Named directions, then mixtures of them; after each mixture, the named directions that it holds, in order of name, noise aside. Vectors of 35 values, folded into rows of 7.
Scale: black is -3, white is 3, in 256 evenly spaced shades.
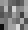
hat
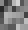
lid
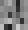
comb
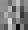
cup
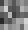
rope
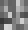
comb, rope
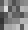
hat, rope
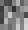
lid, rope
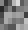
lid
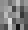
cup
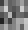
rope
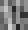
cup, rope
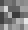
rope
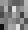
hat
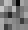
comb, lid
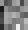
hat, lid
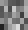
hat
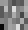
hat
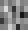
cup, rope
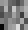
hat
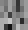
comb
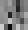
comb
